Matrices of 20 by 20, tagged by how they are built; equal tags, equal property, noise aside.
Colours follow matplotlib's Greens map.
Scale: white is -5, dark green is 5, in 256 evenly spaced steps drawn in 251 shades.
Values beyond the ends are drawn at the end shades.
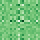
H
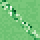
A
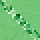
A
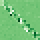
A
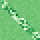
A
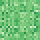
H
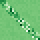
A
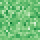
H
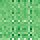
H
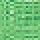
H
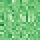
H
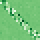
A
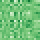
H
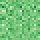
H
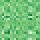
H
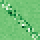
A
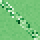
A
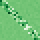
A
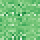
H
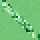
A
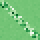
A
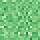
H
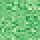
H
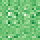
H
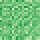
H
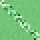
A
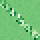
A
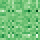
H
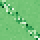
A
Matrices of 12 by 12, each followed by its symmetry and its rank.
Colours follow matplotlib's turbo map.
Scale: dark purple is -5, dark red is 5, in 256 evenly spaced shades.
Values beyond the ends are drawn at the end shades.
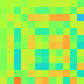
antisymmetric, rank two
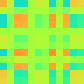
symmetric, rank one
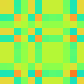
symmetric, rank one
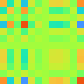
symmetric, rank one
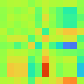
antisymmetric, rank two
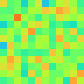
symmetric, full rank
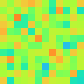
symmetric, full rank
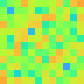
symmetric, full rank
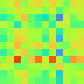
antisymmetric, rank two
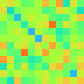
symmetric, full rank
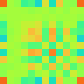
symmetric, rank two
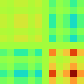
symmetric, rank one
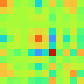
symmetric, rank two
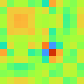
symmetric, rank two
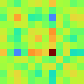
symmetric, rank two
